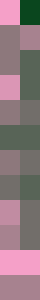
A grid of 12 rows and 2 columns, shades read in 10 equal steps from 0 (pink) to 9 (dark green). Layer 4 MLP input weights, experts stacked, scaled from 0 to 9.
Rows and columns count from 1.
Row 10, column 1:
3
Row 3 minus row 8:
-1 0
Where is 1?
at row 4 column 1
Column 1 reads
0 4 4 1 4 6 4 5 2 3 0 3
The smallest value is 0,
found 3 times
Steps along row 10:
up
